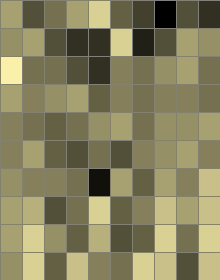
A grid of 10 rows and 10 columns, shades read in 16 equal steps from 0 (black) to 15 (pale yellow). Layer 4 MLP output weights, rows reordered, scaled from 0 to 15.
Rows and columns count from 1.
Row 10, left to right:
9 13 6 12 8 7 13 12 5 12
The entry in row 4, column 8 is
8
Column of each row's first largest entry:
5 6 1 1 6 2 10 5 2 2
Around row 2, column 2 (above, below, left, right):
5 7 9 5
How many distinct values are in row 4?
5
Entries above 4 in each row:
7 7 9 10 10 10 9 10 10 10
